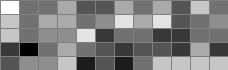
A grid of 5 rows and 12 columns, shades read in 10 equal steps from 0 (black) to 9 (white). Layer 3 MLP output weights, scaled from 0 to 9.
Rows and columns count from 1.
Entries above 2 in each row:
12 12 9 7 10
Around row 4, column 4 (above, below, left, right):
5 7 4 4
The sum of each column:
28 17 24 30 20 16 21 21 26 17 28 22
